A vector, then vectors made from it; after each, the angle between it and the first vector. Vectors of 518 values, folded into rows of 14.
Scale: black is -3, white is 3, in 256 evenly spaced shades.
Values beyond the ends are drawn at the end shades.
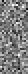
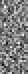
orthogonal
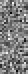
orthogonal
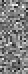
nearly parallel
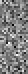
partly aligned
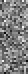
orthogonal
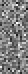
nearly parallel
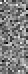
partly aligned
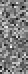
partly opposed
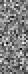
partly aligned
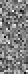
orthogonal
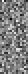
partly opposed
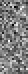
partly aligned
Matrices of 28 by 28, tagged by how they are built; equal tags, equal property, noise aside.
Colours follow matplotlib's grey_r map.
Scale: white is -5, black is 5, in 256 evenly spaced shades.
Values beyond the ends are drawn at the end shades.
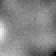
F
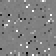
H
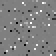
H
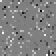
H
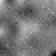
F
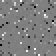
H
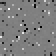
H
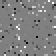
H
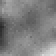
F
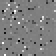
H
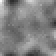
F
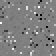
H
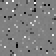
H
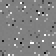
H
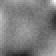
F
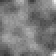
F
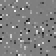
H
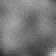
F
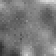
F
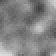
F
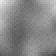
F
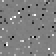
H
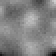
F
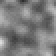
F
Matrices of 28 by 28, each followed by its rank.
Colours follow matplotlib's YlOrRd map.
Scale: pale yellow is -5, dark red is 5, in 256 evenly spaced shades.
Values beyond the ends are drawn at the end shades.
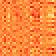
three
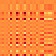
one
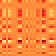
one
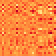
three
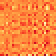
three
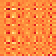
two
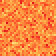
full rank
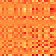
two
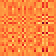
two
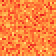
full rank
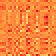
three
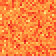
full rank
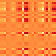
one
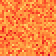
full rank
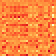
three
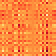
two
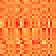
two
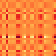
one
